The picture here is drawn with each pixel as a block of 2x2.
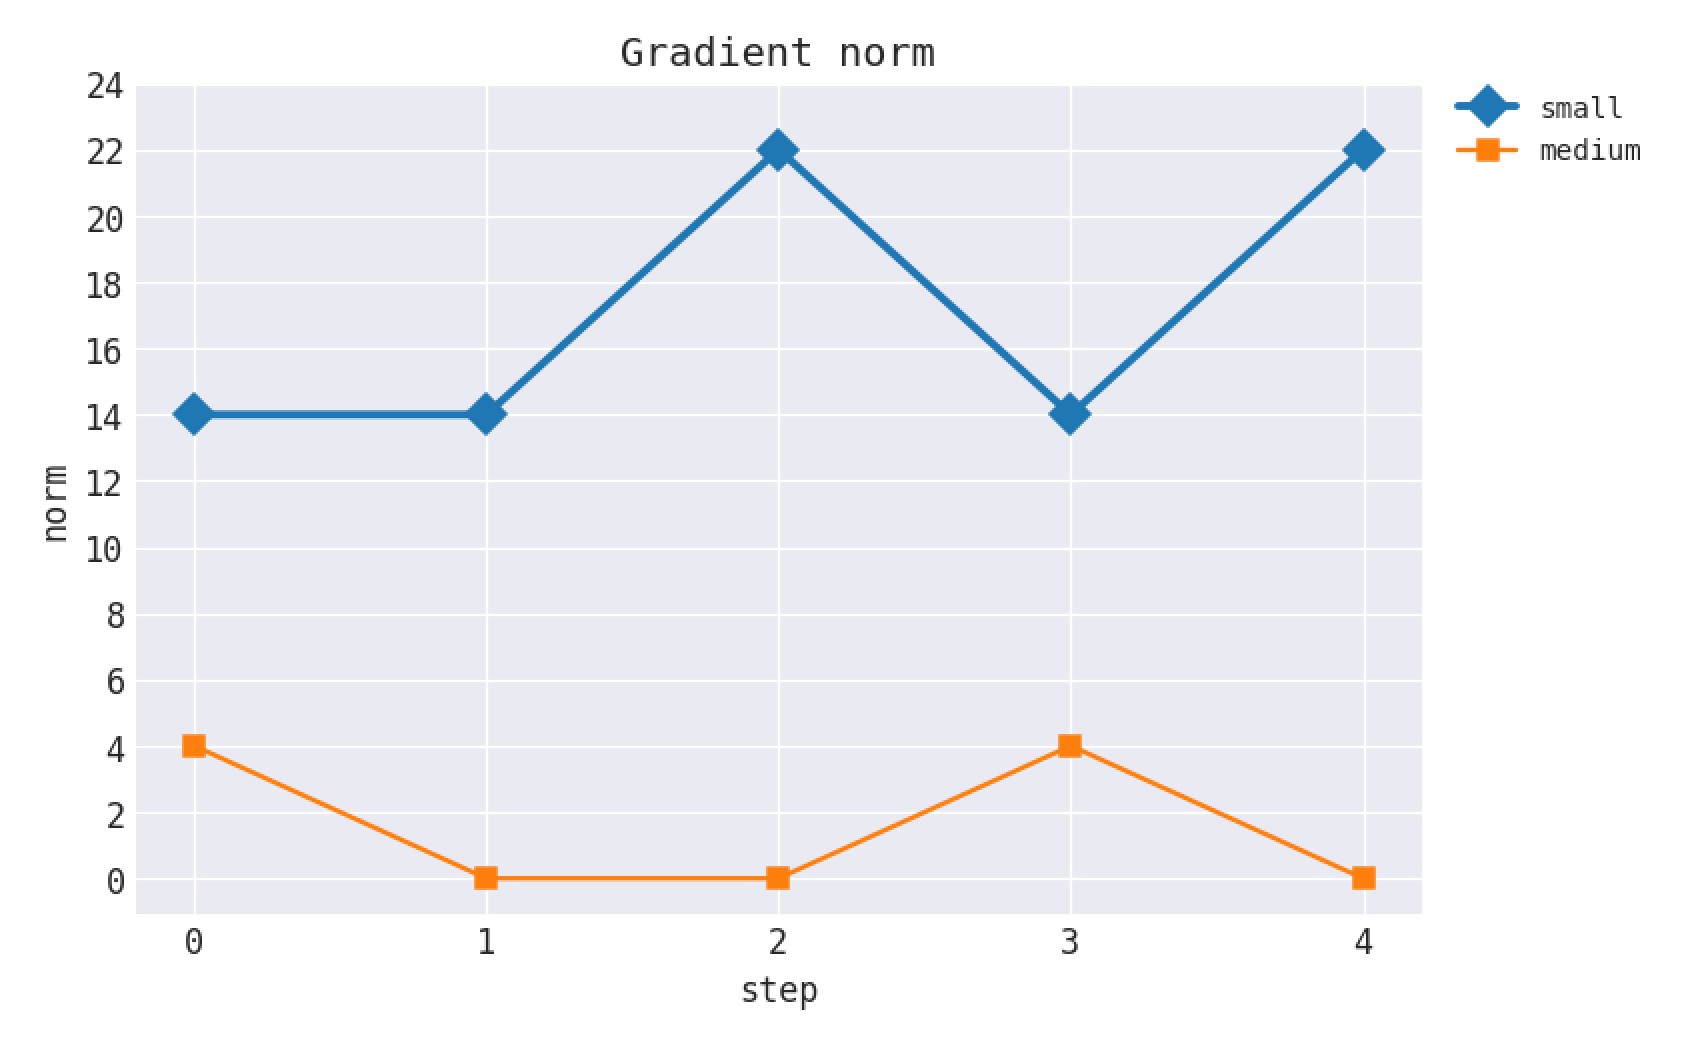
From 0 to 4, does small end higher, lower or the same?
higher
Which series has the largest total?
small
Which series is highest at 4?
small
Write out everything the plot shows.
Title: Gradient norm
x-axis: step, ticks 0 1 2 3 4
y-axis: norm, ticks 0 2 4 6 8 10 12 14 16 18 20 22 24
Legend: small, medium
Values:
small: 14 14 22 14 22
medium: 4 0 0 4 0
